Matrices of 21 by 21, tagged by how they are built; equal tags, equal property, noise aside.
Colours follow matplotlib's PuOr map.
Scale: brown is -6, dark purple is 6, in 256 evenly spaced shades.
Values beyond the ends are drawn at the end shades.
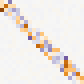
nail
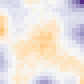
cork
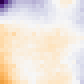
cork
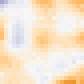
cork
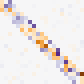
nail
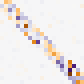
nail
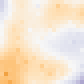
cork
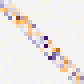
nail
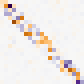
nail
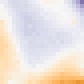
cork
